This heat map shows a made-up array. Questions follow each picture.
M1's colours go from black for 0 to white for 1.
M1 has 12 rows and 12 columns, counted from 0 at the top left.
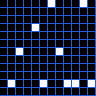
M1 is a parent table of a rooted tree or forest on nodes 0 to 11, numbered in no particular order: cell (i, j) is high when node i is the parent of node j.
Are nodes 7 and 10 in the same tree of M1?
yes
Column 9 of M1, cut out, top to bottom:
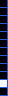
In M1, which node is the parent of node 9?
10
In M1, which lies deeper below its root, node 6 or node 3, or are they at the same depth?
node 6
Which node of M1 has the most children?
10
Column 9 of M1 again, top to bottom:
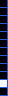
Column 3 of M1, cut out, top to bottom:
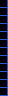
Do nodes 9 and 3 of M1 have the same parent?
no
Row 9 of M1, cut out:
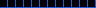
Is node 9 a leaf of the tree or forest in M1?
yes
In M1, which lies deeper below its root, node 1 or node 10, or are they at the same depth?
node 1
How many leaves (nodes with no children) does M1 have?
8
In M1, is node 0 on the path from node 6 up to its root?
yes
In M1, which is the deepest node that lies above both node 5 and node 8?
10
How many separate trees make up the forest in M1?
2
